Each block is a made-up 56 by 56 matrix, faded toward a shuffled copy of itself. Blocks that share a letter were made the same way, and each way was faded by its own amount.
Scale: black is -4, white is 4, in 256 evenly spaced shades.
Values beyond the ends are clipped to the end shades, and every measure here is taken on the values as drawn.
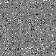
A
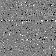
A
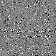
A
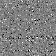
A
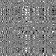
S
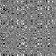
S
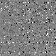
A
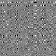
S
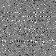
A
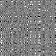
S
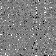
A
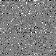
A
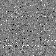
A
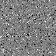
A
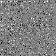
A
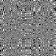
S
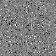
A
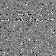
A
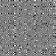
S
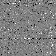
A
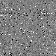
A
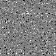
A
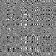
S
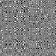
S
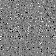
A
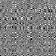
S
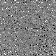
A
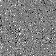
A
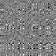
S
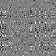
S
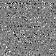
A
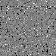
A
